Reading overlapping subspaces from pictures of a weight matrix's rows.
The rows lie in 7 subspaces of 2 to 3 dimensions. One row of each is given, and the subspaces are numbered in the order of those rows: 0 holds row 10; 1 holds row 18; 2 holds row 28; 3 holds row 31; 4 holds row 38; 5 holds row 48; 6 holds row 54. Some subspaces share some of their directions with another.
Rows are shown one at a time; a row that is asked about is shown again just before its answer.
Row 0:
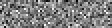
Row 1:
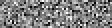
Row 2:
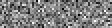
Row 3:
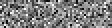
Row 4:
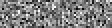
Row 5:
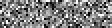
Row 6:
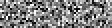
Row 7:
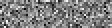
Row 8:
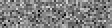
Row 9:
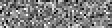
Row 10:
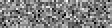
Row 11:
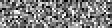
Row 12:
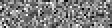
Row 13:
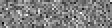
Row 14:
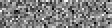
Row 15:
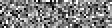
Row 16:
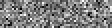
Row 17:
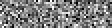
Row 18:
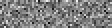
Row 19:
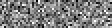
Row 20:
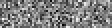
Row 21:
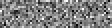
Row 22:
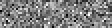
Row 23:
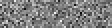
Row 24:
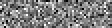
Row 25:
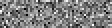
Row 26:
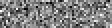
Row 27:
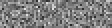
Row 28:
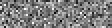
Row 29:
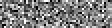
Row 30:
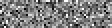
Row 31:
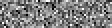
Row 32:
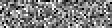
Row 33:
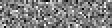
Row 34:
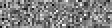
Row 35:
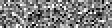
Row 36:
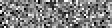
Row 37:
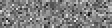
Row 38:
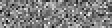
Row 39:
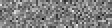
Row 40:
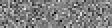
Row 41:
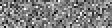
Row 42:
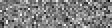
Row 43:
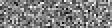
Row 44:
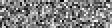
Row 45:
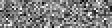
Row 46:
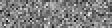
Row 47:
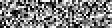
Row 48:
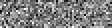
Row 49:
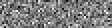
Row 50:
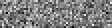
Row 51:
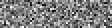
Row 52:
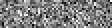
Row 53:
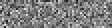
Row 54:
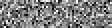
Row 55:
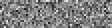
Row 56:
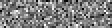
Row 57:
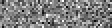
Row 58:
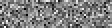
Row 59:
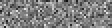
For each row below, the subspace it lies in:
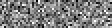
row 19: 1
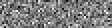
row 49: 1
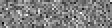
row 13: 3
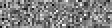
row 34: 6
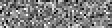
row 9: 5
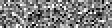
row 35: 0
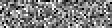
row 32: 3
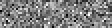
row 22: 4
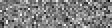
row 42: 3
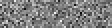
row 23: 0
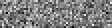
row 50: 5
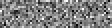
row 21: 2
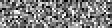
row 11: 0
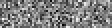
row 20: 6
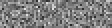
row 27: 3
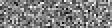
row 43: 6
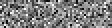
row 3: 2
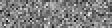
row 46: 4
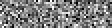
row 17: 6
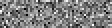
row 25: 5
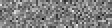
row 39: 0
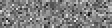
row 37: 4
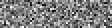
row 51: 2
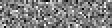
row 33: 5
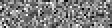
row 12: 1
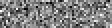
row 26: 1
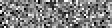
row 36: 6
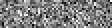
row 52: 3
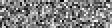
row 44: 1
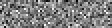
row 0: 1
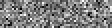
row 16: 4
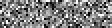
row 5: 4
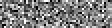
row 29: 5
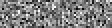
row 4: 3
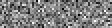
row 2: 1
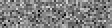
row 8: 0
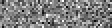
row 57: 1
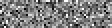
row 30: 6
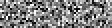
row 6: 3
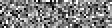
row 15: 6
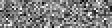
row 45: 4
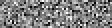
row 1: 6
